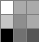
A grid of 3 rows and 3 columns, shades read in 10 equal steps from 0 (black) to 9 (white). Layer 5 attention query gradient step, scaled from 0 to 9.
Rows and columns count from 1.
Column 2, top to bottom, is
6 5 4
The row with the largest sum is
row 1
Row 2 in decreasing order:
7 6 5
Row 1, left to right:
9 6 6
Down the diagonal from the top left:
9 5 3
